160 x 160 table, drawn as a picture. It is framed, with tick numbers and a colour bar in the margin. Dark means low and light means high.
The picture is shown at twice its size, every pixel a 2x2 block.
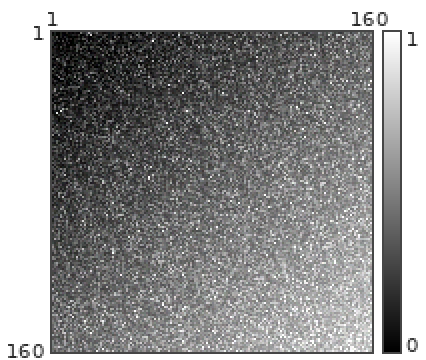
Ninth with the lowest average: top left. Histogram: bell-shaped. Ninth with the highest average: bottom right. Odd rows or columns: none. Slope: up to the bottom right. Mirror symmetry: none.
